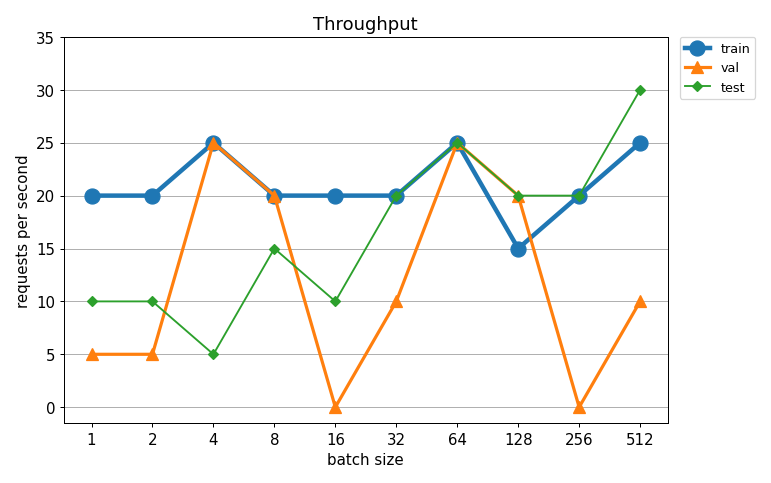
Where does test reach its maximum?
512
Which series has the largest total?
train
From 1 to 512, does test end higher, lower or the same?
higher
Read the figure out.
Title: Throughput
x-axis: batch size, ticks 1 2 4 8 16 32 64 128 256 512
y-axis: requests per second, ticks 0 5 10 15 20 25 30 35
Legend: train, val, test
Values:
train: 20 20 25 20 20 20 25 15 20 25
val: 5 5 25 20 0 10 25 20 0 10
test: 10 10 5 15 10 20 25 20 20 30
